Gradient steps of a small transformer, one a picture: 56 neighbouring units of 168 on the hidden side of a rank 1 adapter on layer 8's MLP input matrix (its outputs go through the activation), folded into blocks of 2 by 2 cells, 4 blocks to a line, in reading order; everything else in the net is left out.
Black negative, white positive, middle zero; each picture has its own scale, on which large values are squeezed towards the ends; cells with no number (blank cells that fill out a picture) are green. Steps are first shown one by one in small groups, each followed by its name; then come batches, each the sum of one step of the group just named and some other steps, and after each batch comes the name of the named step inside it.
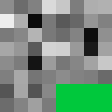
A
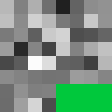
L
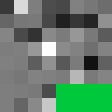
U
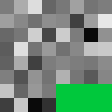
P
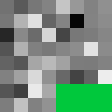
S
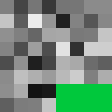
L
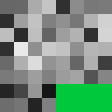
P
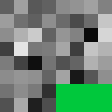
P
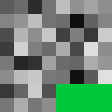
S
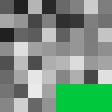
S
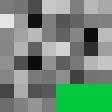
A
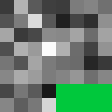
U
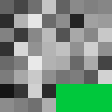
S
